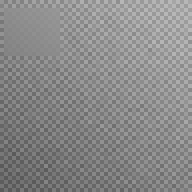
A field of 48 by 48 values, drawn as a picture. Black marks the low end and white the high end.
The values follow a bell shape. The ninth with the highest average is the top right. The top left is the calmest part. No single row or column stands out from its neighbours. The field climbs toward the top right. The bottom left is the ninth with the lowest average. In the top left lies a patch that is calmer than the rest. The halves do not mirror each other. The field is checkered.
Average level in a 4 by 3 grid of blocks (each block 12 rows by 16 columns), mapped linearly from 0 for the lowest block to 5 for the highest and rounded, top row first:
345
234
123
012
